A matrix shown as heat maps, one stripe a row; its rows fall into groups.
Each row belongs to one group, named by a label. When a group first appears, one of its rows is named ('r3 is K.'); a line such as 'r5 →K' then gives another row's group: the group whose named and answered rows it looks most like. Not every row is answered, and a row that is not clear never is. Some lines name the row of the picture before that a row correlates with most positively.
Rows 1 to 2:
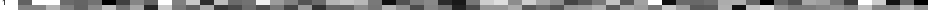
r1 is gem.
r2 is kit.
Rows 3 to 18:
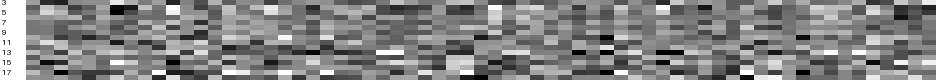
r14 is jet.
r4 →gem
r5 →gem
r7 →gem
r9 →gem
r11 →gem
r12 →kit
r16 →jet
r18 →kit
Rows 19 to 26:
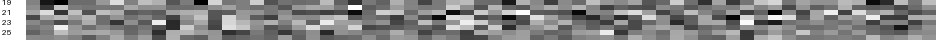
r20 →jet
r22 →jet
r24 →jet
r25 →kit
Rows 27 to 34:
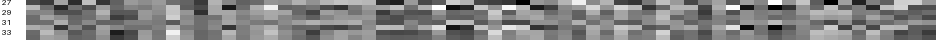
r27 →jet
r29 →gem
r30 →gem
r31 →jet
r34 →gem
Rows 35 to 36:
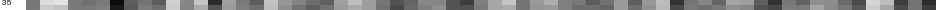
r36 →gem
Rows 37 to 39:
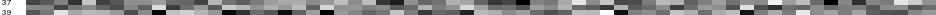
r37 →jet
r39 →kit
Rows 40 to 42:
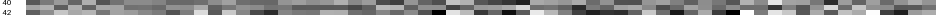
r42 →jet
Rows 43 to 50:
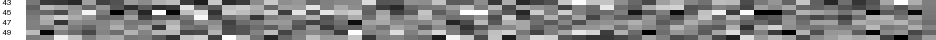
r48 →kit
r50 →jet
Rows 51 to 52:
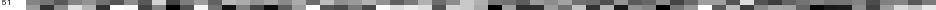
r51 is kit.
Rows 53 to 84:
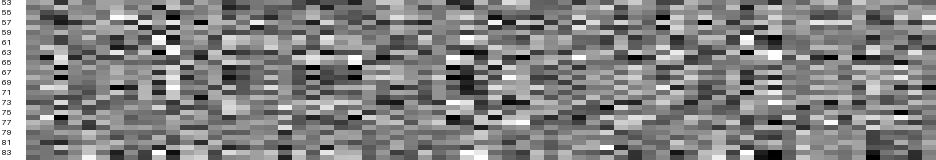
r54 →kit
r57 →gem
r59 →kit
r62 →gem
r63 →kit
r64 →jet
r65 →jet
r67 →kit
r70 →gem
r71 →kit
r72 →gem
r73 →jet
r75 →jet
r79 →kit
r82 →kit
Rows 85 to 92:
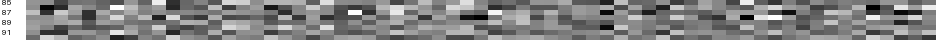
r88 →kit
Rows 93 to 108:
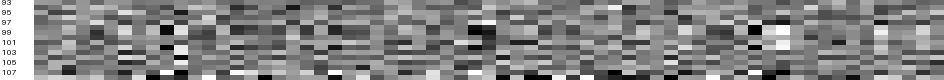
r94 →kit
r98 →kit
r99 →kit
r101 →jet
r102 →kit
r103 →gem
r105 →gem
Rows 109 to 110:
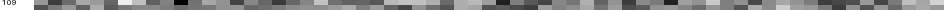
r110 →jet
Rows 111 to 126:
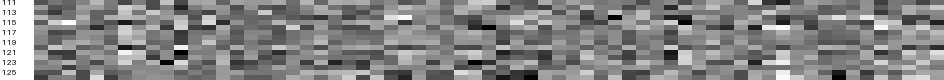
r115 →gem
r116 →kit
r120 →gem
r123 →kit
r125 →jet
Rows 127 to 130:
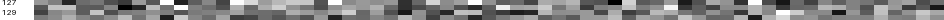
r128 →gem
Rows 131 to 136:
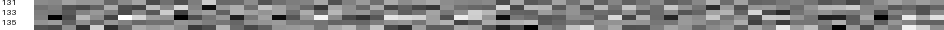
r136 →jet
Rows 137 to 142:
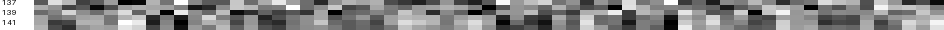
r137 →gem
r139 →kit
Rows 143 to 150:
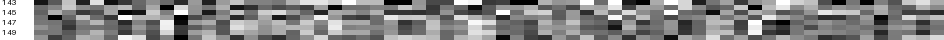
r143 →jet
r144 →kit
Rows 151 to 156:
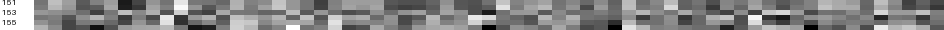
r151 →gem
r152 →gem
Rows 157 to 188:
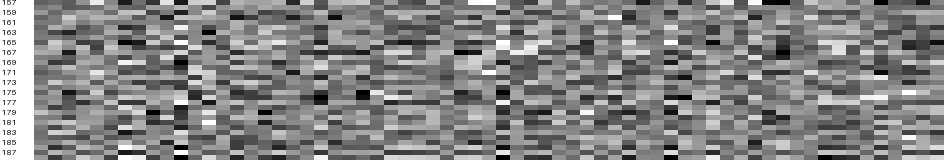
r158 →gem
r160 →kit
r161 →jet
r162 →gem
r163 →gem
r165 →gem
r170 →jet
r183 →gem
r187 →gem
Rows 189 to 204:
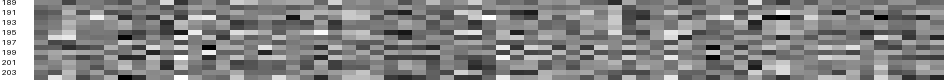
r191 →jet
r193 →kit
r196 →gem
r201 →kit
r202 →kit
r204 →gem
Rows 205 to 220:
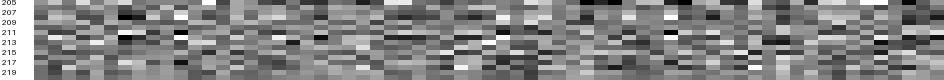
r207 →gem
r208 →gem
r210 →jet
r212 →gem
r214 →jet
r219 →jet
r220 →jet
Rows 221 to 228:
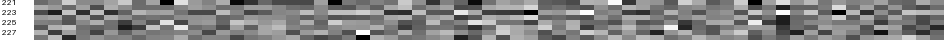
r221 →kit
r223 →jet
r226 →gem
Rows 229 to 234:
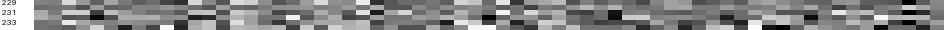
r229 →jet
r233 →jet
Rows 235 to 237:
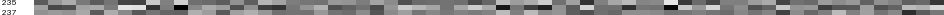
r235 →gem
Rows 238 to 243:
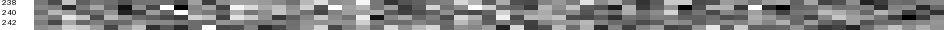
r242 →jet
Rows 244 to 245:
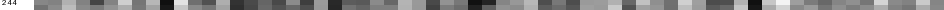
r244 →kit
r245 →kit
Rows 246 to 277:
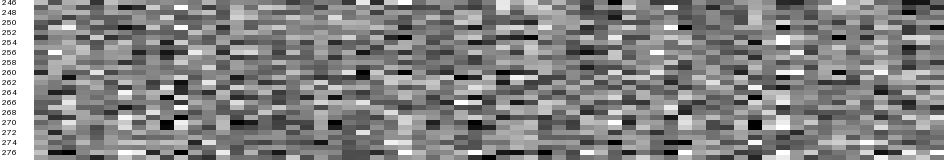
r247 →gem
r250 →jet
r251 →gem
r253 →jet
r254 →kit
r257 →kit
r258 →gem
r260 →jet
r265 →kit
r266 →jet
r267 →gem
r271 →kit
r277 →kit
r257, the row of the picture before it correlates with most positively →245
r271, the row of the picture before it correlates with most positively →244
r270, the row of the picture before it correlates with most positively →245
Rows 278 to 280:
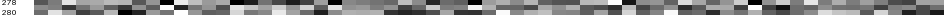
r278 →kit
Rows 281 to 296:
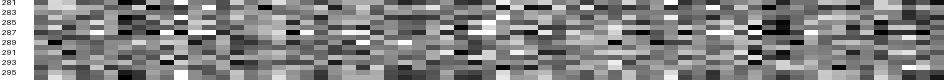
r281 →gem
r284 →gem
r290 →kit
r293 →kit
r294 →jet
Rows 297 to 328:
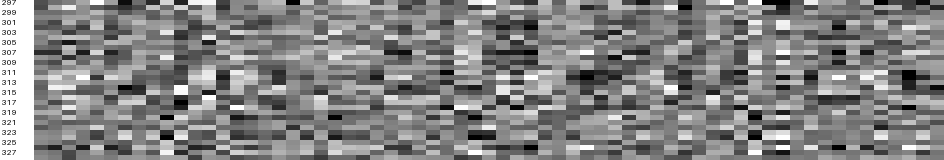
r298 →gem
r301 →jet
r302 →jet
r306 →jet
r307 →jet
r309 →jet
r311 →jet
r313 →jet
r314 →gem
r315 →gem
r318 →jet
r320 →kit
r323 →kit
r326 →jet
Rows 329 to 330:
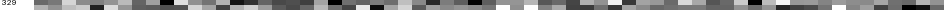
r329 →kit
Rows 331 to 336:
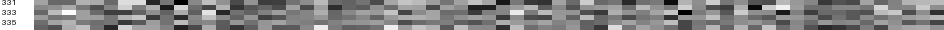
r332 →kit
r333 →gem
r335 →gem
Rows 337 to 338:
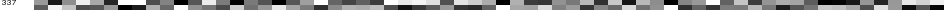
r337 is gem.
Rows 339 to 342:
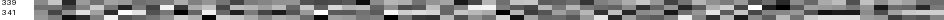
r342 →gem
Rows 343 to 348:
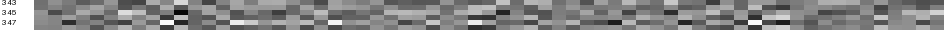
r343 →gem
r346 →kit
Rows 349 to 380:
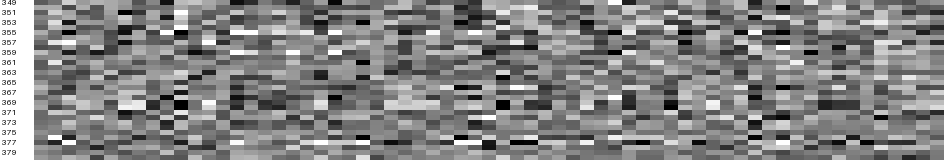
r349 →kit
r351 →gem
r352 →kit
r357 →gem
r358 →jet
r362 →jet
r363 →gem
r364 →jet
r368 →kit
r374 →kit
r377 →jet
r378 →kit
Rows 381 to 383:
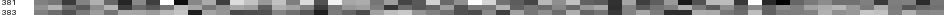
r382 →gem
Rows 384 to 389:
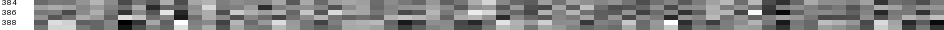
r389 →gem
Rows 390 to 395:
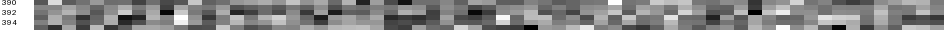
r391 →kit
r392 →kit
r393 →gem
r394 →gem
